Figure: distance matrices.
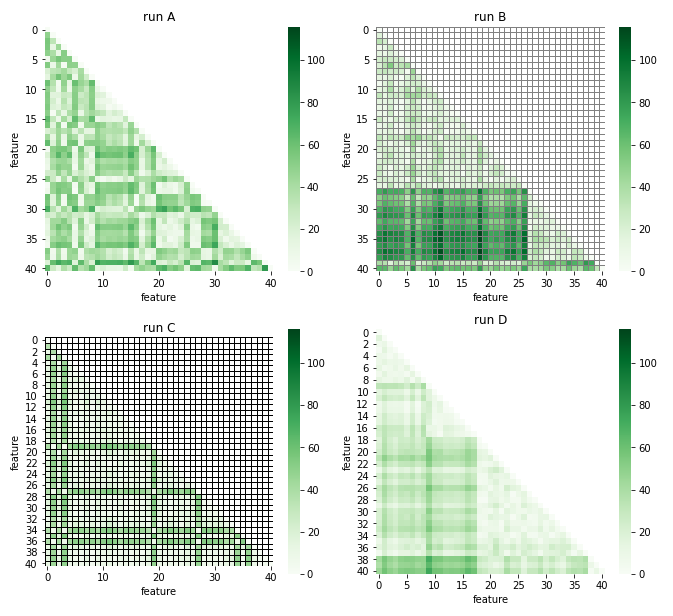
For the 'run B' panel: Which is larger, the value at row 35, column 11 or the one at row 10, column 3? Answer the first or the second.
the first
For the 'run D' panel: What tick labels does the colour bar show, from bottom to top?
0, 20, 40, 60, 80, 100
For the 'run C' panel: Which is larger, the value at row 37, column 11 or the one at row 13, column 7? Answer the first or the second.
the first
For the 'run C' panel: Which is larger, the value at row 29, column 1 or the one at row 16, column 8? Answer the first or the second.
the first
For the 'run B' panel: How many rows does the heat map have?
41
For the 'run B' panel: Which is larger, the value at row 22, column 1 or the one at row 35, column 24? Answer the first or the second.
the second
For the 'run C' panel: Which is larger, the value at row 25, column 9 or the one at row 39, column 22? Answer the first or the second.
the first
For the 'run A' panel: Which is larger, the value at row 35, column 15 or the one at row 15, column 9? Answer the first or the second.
the first
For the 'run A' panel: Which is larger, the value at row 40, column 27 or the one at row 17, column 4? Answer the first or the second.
the first
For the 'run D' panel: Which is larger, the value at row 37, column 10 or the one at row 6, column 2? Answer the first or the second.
the first
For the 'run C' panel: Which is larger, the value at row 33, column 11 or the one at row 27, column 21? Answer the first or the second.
the second
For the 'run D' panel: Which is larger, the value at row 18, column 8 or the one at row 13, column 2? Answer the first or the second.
the first
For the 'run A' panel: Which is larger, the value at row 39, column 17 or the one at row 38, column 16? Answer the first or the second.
the first
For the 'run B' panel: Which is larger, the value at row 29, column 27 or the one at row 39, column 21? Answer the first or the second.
the second
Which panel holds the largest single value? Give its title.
run B
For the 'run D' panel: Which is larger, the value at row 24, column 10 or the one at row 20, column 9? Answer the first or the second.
the second
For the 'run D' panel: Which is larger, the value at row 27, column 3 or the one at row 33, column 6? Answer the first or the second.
the second
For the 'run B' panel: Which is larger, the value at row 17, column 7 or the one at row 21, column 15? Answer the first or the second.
the second
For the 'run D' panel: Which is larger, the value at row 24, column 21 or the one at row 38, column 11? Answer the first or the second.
the second
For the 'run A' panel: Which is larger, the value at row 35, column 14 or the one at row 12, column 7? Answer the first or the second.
the first
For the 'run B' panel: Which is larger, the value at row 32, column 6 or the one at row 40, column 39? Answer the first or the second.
the first
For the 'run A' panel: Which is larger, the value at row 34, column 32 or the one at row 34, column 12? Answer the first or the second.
the second
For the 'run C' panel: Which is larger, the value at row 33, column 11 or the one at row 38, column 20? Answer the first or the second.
the first
